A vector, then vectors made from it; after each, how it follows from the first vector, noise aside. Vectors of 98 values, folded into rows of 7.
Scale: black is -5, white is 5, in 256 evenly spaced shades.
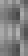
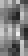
scaled up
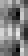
scaled up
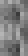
copied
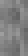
shrunk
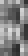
scaled up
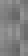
shrunk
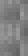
shrunk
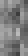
copied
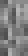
wrapped around
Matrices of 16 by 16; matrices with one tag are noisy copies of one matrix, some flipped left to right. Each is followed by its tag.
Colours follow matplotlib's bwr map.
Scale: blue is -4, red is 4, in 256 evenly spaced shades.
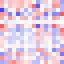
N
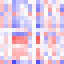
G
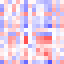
G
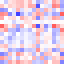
N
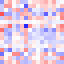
N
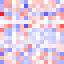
N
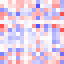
N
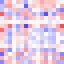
N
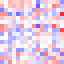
N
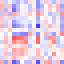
G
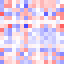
N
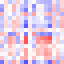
G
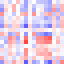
G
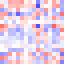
N
